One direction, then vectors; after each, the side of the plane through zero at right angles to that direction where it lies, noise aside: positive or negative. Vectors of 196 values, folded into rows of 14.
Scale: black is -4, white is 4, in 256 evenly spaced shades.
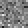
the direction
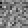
positive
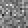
negative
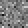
negative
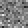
positive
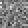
negative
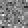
positive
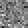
positive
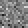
negative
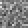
negative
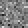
negative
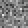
positive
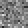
positive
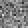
positive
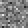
positive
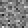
negative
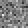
positive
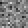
negative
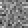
negative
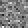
negative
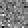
positive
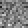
positive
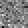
positive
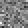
positive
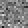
positive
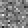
positive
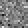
negative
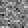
negative
